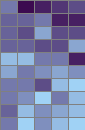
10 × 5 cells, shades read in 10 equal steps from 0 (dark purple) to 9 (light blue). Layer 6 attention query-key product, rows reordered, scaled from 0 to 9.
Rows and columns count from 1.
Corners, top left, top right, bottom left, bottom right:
5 3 5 9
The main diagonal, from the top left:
5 4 7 3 1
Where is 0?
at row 1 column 2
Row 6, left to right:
7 5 6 7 6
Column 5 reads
3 1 3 7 1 6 9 8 8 9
